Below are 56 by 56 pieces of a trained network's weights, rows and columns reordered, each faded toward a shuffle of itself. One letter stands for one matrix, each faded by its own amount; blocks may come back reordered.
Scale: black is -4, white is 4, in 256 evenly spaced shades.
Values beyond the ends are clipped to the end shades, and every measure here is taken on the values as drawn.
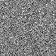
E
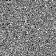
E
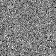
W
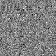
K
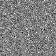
E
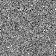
E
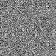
K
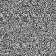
K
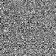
K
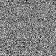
K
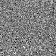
K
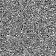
E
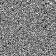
E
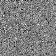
W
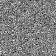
E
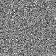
E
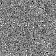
E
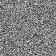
E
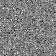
W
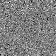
W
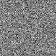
K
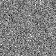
E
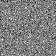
E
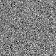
K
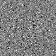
W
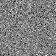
W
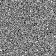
E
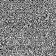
K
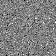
W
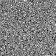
W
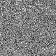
E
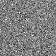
E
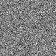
K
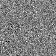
E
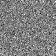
E
